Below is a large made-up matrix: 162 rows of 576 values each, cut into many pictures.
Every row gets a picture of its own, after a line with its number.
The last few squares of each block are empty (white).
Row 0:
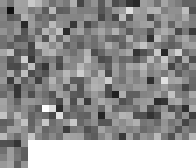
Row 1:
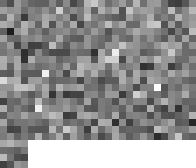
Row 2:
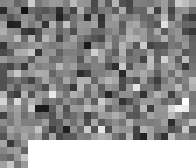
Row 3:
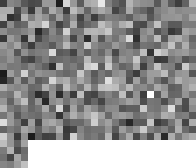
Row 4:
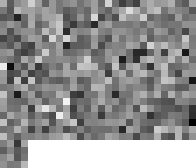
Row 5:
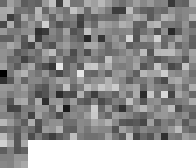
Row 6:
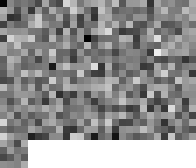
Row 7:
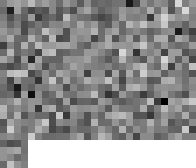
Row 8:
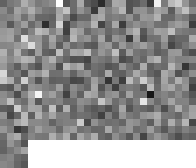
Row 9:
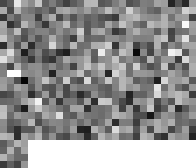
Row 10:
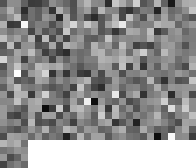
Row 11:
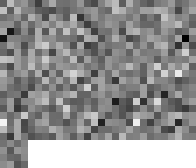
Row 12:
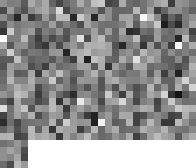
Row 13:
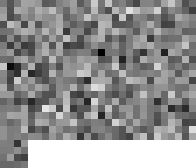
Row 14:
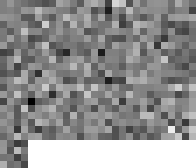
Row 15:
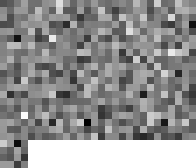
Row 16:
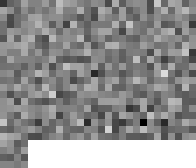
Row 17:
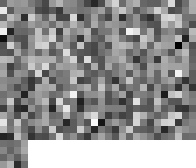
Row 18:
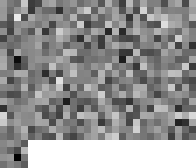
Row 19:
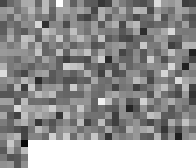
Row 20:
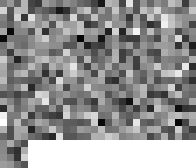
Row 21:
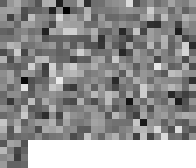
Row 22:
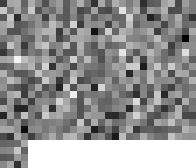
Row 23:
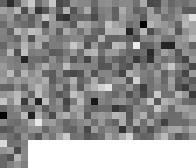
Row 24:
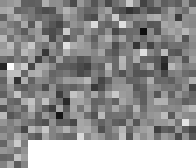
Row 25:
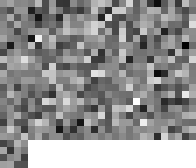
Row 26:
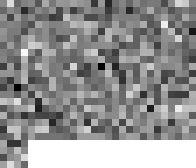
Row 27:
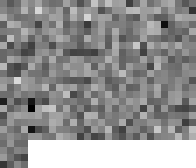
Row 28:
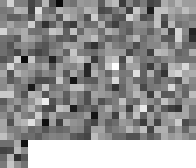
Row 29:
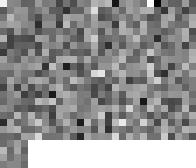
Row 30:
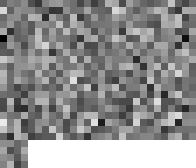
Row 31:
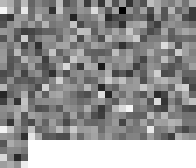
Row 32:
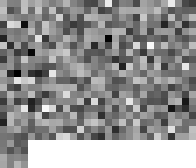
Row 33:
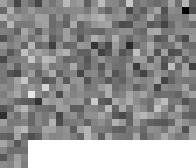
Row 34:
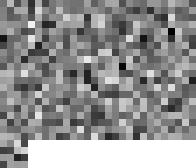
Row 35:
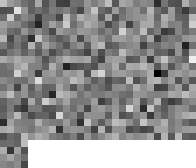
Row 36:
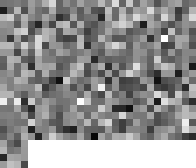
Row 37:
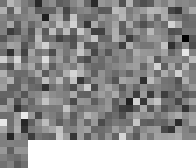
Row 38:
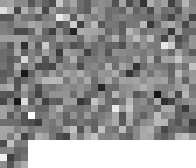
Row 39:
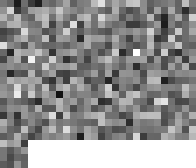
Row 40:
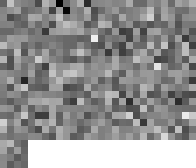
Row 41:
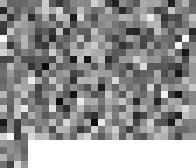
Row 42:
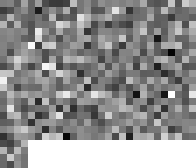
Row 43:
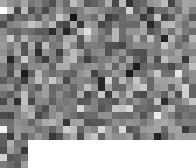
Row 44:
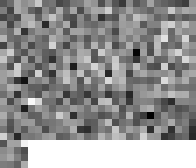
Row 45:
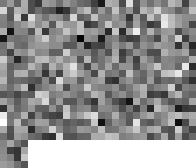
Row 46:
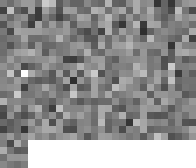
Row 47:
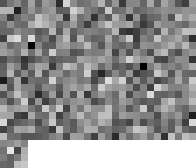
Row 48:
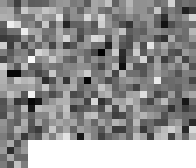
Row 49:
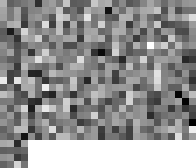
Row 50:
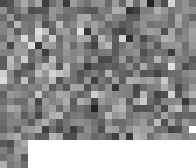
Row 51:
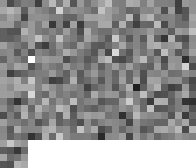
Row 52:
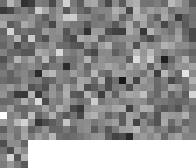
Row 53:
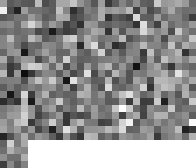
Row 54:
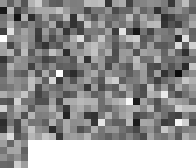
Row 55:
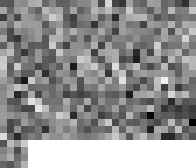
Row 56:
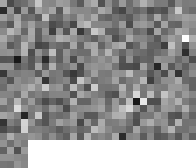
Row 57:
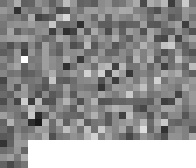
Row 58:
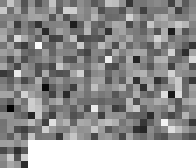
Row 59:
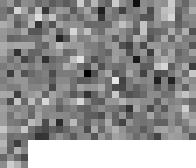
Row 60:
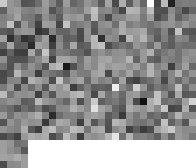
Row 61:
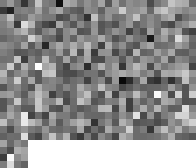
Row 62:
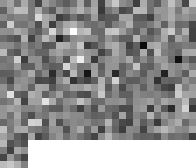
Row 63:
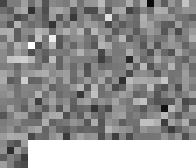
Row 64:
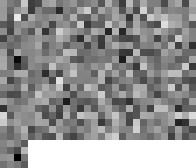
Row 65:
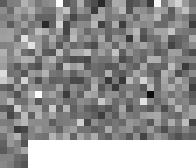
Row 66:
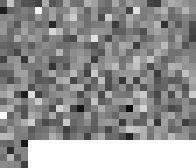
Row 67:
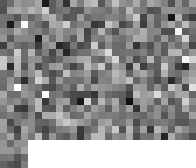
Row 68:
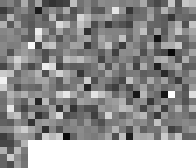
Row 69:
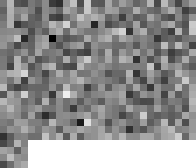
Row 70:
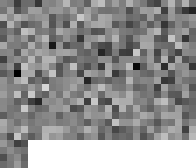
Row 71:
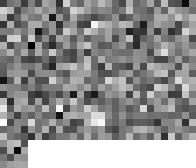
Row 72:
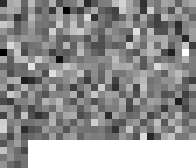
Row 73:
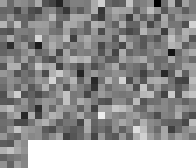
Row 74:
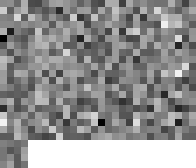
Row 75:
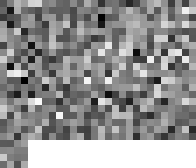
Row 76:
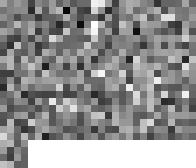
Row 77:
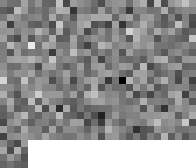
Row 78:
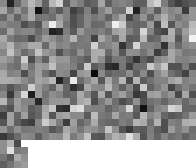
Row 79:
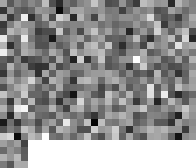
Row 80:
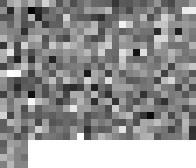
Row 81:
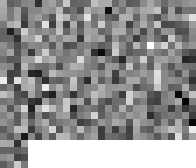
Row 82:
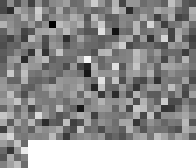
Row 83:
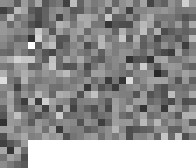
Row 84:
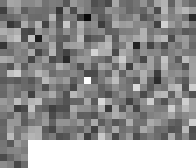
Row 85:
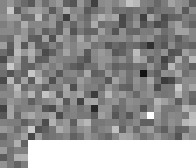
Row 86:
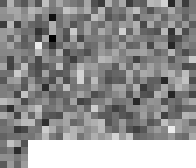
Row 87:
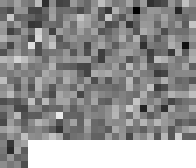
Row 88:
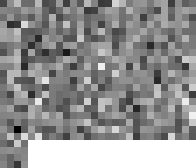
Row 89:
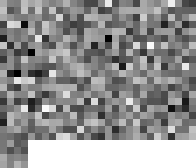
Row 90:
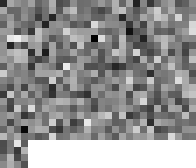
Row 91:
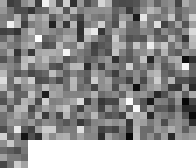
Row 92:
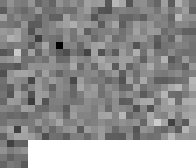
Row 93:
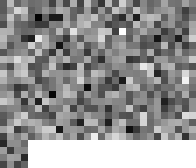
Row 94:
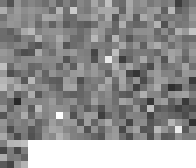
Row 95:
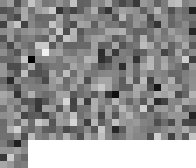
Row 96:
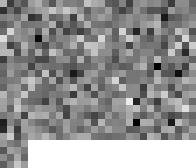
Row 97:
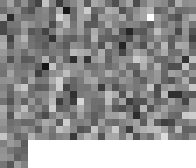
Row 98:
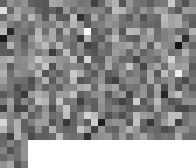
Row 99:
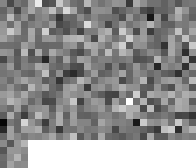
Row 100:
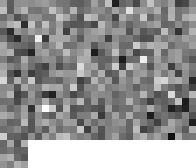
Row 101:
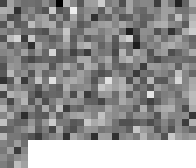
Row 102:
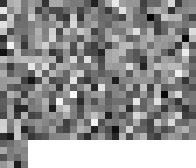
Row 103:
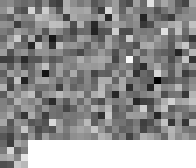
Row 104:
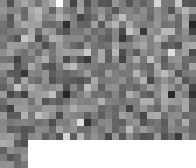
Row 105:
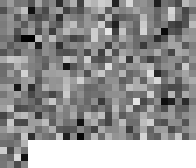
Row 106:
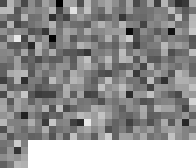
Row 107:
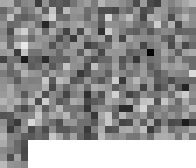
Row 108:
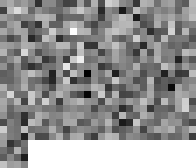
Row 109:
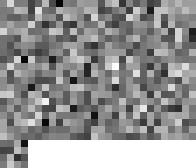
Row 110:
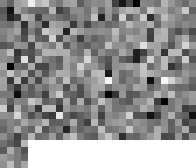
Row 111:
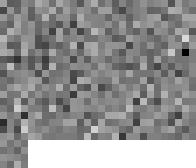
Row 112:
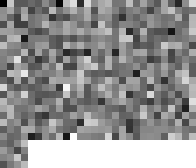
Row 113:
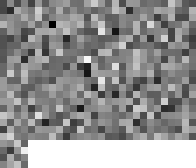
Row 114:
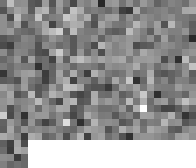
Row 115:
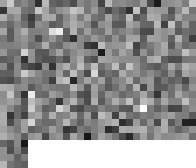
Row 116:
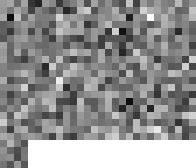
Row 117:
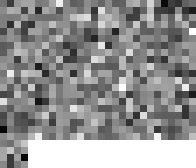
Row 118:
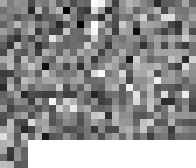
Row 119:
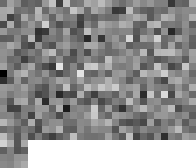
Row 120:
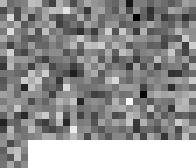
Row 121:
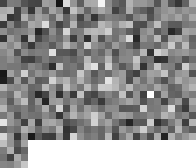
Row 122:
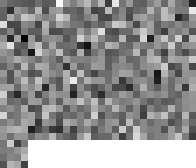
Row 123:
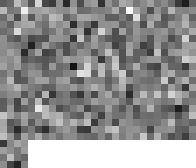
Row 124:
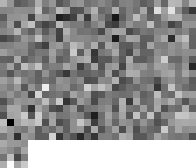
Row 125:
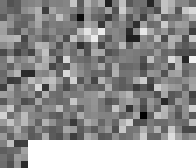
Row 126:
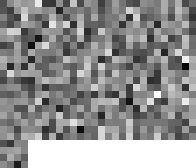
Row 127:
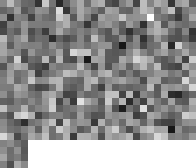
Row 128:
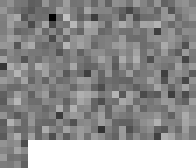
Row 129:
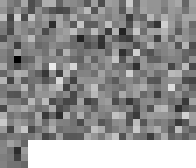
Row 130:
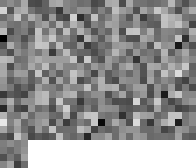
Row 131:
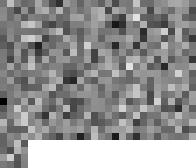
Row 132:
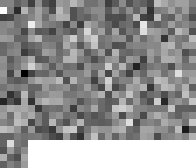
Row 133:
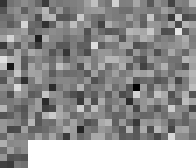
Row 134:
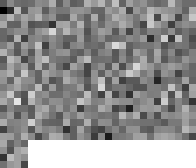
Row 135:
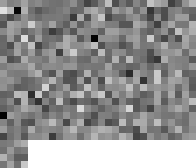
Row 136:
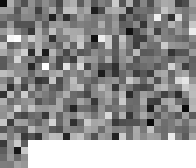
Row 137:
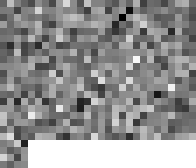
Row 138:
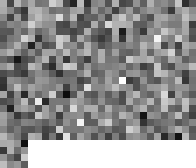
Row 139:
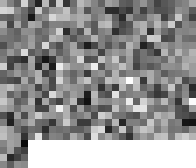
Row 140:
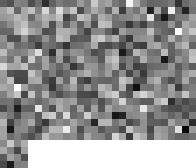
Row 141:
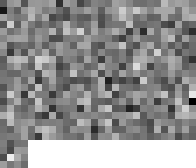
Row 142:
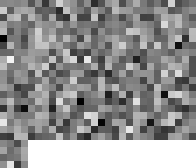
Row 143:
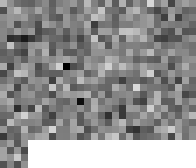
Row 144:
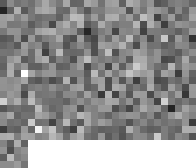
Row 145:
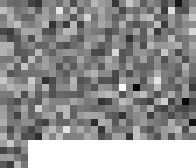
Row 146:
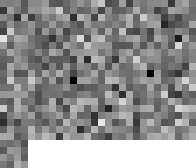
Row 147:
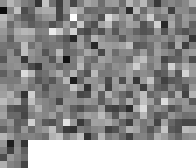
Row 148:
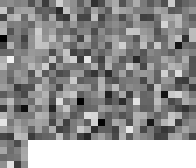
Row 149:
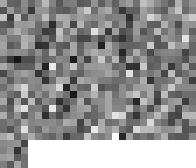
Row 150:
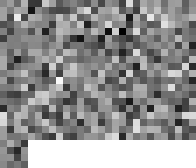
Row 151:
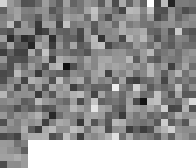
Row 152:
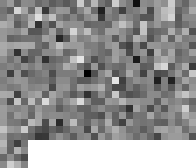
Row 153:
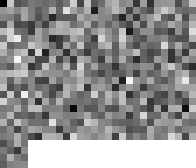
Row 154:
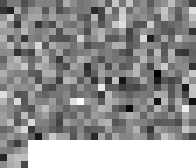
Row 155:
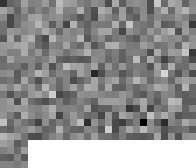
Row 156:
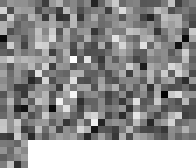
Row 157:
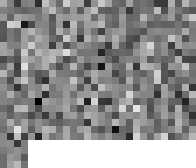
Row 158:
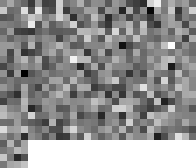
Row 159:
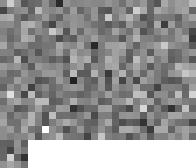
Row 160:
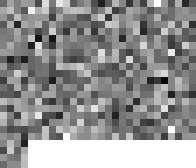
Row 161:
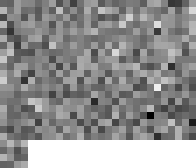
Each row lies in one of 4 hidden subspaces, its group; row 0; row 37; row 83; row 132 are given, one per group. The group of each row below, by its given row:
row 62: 132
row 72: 37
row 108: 132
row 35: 83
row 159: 132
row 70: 0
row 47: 83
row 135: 132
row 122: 132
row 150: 37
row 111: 37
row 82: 132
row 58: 83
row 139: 132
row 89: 0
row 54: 37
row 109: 132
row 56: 37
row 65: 83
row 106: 83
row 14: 0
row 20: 37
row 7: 0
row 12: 37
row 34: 132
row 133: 0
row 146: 37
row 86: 83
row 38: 132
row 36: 132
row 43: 132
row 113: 132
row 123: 0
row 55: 0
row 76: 83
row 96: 37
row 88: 0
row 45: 37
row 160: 83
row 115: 132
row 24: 0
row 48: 0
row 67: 0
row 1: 0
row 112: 83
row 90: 83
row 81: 0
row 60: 83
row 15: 83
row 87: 83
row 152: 132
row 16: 83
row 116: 37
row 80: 0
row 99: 37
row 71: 83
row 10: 0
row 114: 132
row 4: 0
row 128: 0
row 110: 0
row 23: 132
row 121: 83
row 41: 37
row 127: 37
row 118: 83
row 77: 83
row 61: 132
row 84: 0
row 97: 37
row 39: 0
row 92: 0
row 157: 0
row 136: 83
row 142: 37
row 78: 132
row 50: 83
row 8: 83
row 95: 0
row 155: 83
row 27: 0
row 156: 37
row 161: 0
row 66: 132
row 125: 132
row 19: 83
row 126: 0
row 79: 37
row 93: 83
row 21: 37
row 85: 0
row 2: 0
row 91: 0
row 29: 83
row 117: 132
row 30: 37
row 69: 83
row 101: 83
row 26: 0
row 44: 0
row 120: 37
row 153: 83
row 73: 83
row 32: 0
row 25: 83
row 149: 37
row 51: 0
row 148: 37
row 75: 0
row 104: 83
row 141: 132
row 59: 132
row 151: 83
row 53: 132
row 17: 37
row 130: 37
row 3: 83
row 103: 83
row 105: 83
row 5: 83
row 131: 132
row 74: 37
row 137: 132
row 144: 132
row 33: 0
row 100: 0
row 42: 83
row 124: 132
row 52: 132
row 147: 132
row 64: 37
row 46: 132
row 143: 83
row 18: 37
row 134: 132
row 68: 83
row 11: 37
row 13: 0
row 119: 83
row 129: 37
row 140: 0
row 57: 132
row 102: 37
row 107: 132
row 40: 37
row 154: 132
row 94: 0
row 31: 132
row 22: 37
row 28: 132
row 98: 37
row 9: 0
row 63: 83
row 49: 0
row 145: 0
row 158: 132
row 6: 83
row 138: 83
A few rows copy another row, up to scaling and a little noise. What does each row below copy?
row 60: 151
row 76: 118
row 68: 42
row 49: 81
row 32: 89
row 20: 45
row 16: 155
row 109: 28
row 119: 5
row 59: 152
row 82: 113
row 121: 3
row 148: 142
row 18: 64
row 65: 8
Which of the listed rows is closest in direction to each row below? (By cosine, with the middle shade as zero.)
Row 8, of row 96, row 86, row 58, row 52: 86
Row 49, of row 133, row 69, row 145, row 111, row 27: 145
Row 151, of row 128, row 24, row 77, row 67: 67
